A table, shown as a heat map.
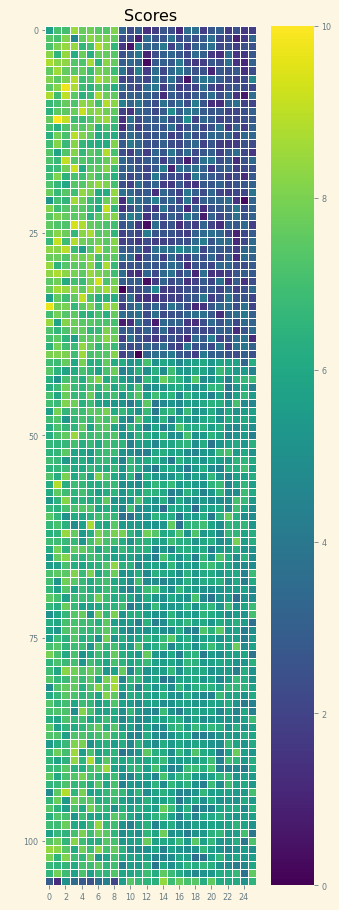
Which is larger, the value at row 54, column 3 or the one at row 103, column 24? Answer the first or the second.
the first
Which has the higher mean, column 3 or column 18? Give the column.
3
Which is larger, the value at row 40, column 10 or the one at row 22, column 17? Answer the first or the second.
the first
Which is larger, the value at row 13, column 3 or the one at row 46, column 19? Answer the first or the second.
the first
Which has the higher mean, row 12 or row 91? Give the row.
91
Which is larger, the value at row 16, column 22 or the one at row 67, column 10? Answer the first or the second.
the second
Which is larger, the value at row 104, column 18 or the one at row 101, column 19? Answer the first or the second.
the second
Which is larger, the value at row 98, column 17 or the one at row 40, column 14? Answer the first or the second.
the first
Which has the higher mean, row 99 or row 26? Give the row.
99
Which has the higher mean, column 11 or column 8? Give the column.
8
